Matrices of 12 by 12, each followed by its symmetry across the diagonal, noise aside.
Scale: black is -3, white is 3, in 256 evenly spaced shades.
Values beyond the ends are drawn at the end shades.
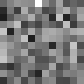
neither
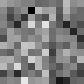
neither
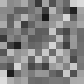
symmetric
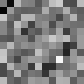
symmetric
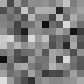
neither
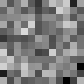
symmetric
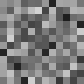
symmetric
